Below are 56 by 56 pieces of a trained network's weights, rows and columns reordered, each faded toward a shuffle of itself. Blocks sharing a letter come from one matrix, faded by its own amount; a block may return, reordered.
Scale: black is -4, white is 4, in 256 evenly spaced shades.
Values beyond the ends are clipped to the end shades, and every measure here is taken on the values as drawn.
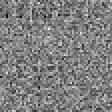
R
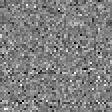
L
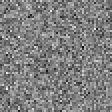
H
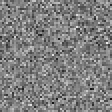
R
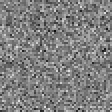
R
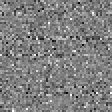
L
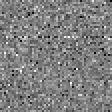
L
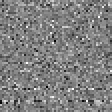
L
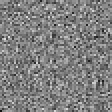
H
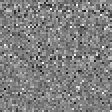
L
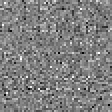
L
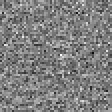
R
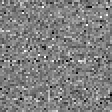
L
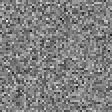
R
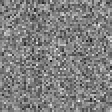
H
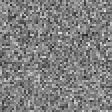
R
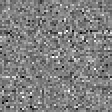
L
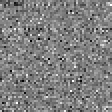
L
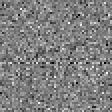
L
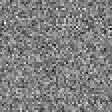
R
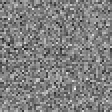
R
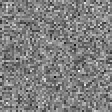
H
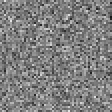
H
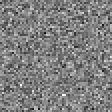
R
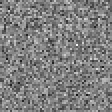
R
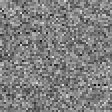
R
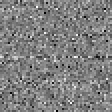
L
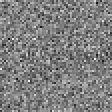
R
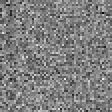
H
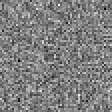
H
